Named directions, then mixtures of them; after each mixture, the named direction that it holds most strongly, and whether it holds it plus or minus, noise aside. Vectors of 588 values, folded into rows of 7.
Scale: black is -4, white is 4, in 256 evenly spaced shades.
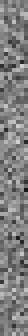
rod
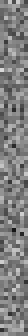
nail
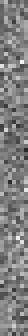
rod, minus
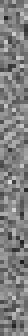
rod, plus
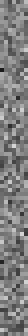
nail, minus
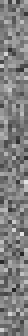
nail, minus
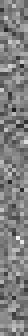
rod, minus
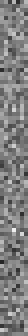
nail, minus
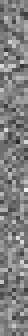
rod, minus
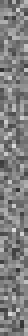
nail, minus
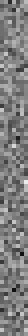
nail, minus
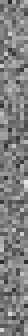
nail, minus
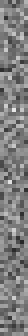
nail, minus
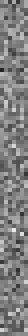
nail, minus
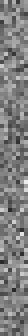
rod, minus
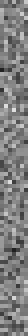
nail, minus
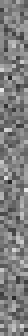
rod, minus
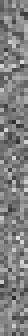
rod, minus
